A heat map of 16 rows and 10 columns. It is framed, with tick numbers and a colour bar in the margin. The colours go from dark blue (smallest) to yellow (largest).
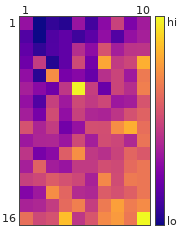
Ninth with the highest average: bottom right. Mirror symmetry: none. Calmest part: bottom right. Slope: up to the bottom right. Ninth with the lowest average: top left.
